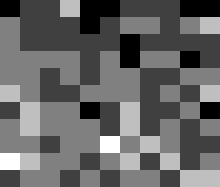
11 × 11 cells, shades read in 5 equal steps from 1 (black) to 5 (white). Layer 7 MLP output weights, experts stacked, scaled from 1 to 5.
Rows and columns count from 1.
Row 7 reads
2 4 3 3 1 2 4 2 2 3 1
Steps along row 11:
up same down up down up same down up same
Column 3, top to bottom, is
2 2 2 3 2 2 3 3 2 3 3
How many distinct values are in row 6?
3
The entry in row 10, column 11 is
3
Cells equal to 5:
2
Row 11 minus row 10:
-3 -1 0 -1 1 -1 -1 1 -2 2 1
